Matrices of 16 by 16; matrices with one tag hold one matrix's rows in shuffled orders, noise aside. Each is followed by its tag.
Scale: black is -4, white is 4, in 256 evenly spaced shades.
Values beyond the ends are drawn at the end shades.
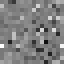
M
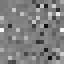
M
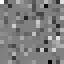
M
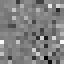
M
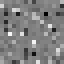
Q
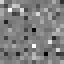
Q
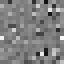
M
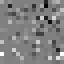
M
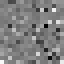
M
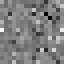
M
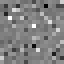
Q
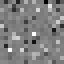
Q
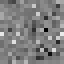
M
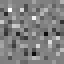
Q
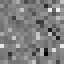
M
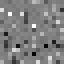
Q
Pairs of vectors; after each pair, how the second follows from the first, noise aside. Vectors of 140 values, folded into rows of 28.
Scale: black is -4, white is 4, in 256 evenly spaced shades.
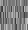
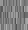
shrunk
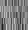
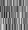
negated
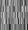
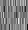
sign-scrambled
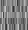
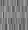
shrunk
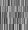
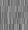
shrunk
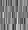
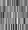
sign-scrambled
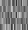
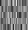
negated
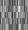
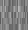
shrunk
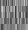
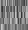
negated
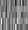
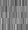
shrunk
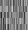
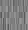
shrunk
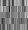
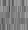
shrunk
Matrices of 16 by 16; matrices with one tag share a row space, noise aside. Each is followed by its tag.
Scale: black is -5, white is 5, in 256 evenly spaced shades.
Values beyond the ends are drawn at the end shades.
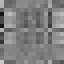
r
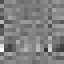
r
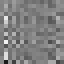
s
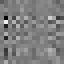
s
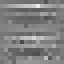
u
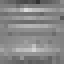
u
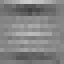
u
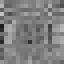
r
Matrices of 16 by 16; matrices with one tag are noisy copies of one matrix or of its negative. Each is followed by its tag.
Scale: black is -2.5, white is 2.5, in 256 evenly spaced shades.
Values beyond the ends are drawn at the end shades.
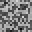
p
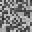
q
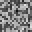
p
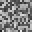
p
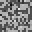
p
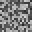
p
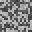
p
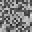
q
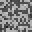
p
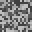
p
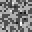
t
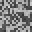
q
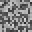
p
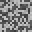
p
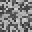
t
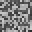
p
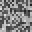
q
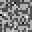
p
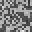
q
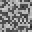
p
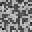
t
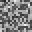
p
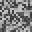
q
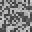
q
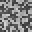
t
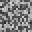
p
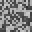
q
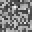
p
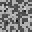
t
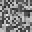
q
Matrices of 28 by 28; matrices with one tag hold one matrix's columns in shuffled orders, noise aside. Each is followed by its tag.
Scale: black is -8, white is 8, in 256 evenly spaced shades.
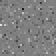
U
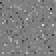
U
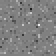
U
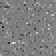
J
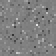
U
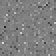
J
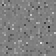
J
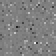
J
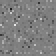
U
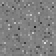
J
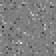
J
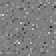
J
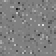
U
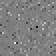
J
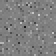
J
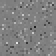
J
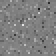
U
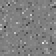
J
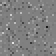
J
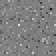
U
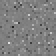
J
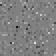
J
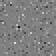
J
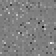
J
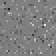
U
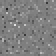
U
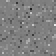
U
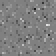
U
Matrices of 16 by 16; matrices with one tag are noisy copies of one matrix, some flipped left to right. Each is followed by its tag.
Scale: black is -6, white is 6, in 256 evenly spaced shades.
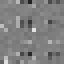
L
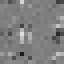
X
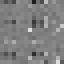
L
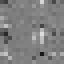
X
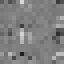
X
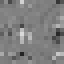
X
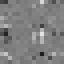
X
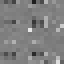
L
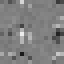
X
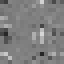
X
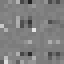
L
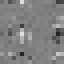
X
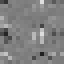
X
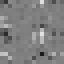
X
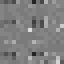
L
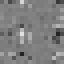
X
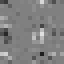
X
